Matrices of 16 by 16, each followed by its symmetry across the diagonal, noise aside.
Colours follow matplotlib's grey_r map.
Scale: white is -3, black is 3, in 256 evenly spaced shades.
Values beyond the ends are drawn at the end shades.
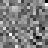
neither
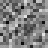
symmetric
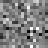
antisymmetric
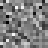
antisymmetric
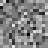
symmetric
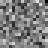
neither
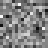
neither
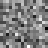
antisymmetric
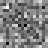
symmetric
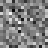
antisymmetric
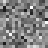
neither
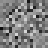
symmetric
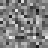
antisymmetric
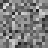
symmetric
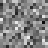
neither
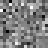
antisymmetric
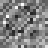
symmetric
